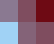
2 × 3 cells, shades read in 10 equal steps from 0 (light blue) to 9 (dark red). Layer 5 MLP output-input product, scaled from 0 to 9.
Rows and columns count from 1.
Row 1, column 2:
6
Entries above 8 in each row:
1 0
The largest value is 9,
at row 1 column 3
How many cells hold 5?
1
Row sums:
19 11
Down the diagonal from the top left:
4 5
